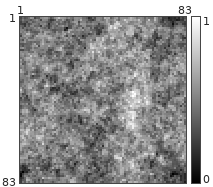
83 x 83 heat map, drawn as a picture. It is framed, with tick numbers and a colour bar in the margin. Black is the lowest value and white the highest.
Neither half mirrors the other. The values follow a bell shape. The texture is blotchy. On average the colour sits 50% of the way up the scale.
